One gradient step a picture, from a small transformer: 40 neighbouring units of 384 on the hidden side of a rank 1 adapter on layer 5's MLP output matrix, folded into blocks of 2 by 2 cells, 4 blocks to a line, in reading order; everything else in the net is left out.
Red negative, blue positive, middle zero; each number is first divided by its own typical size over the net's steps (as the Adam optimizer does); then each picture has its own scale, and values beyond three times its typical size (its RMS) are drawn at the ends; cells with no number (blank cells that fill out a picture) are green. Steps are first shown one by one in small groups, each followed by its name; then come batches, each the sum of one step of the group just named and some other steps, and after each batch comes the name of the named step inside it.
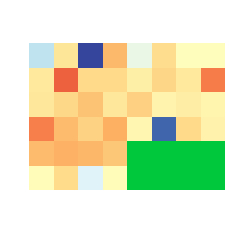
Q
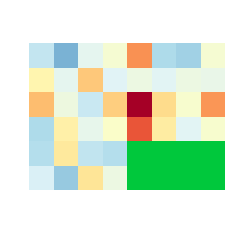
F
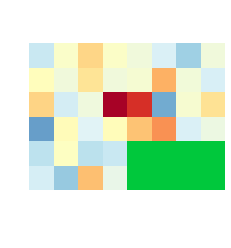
F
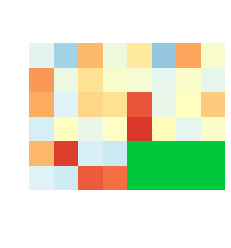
F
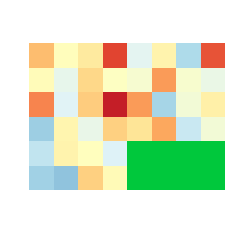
F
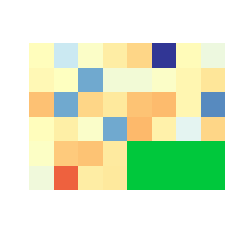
F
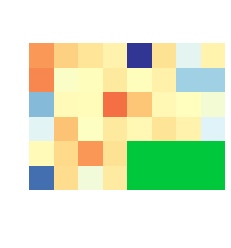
Q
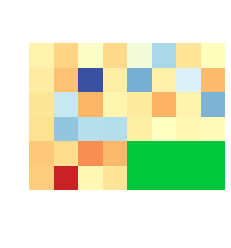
Q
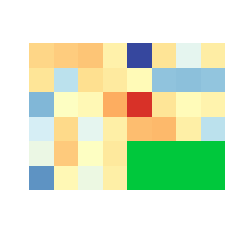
F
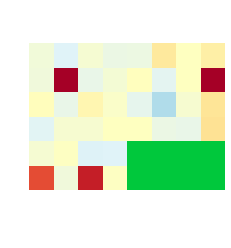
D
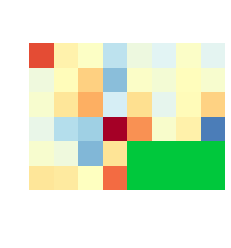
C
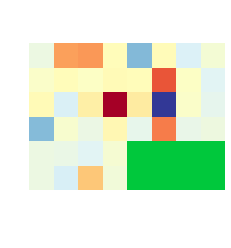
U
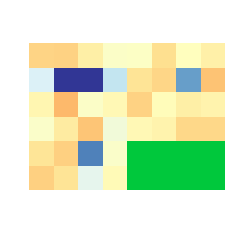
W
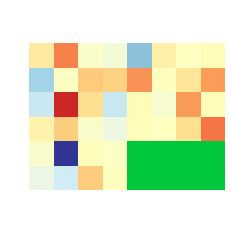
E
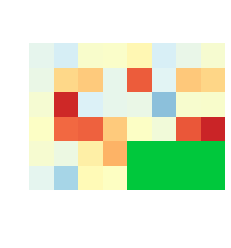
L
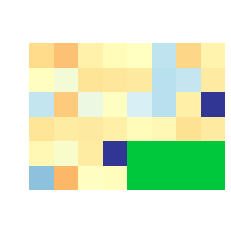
E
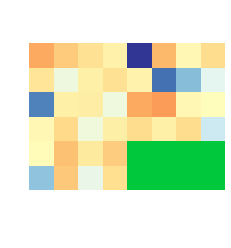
D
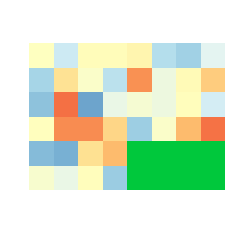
L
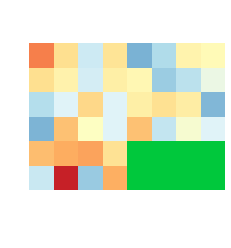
C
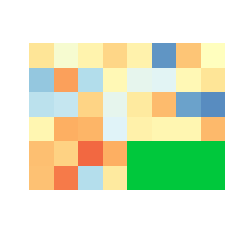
L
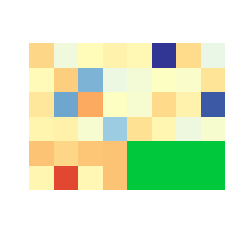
C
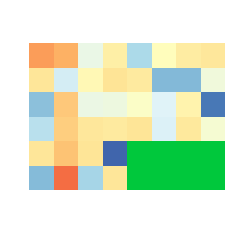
W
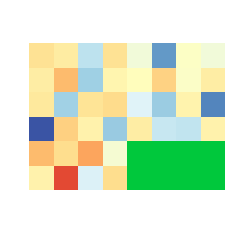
U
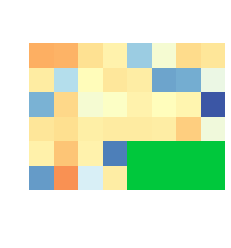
W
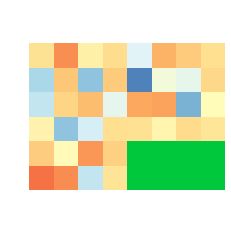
E
